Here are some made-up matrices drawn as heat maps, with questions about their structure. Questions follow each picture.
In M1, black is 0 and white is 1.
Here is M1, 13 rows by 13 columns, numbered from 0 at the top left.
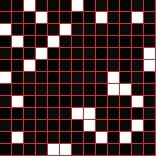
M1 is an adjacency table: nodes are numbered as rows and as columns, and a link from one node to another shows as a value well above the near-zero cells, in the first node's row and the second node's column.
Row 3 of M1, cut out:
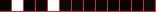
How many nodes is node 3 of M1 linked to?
2
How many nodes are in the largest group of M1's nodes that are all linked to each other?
3
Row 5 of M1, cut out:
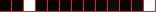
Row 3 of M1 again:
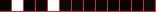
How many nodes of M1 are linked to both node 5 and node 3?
0
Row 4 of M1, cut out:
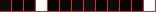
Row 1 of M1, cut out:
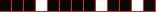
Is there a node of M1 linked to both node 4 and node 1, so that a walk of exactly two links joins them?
yes
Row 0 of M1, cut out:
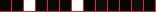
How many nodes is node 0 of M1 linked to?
2
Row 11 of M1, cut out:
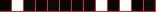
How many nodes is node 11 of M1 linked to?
3
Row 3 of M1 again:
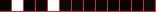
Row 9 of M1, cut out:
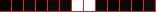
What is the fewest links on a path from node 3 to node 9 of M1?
5
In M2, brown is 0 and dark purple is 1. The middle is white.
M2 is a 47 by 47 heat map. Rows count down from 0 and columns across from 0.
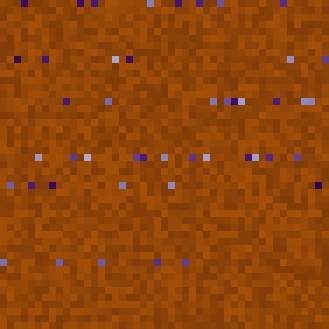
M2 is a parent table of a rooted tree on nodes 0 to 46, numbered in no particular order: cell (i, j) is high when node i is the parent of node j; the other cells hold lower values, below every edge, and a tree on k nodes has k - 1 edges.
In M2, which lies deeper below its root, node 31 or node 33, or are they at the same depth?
the same depth
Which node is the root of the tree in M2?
37
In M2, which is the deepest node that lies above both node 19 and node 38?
22
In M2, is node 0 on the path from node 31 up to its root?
yes
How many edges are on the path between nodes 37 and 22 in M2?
1
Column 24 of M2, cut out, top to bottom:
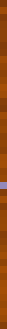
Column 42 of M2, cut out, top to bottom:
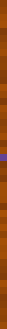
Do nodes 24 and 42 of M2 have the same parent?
no
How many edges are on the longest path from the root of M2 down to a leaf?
2
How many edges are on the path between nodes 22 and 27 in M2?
1
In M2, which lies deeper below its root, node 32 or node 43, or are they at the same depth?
the same depth
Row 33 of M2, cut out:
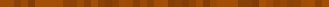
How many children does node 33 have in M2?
0
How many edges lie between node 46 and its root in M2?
2
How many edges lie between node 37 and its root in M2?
0
